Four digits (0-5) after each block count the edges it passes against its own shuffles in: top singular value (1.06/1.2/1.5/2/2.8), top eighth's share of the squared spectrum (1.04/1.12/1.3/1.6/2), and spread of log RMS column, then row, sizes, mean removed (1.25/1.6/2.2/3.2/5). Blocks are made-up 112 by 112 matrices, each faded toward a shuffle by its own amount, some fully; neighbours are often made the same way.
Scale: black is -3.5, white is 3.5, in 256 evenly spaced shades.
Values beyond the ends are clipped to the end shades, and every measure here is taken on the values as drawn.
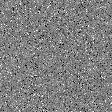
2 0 0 0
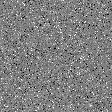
0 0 0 0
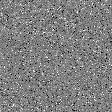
0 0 0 0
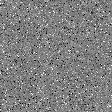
1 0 0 0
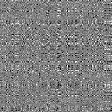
5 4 3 3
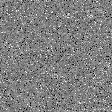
2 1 0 0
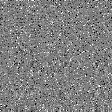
4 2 1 1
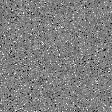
3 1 0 0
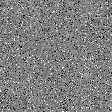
3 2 0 0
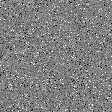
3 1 0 0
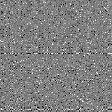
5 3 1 2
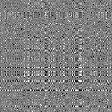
5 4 3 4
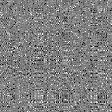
5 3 2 2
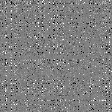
2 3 3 3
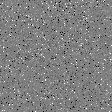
0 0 0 0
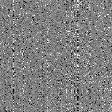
4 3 2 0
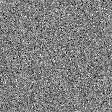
0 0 0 0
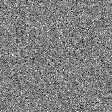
3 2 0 0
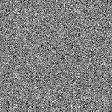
4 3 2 1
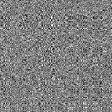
5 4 3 3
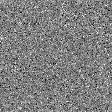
3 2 0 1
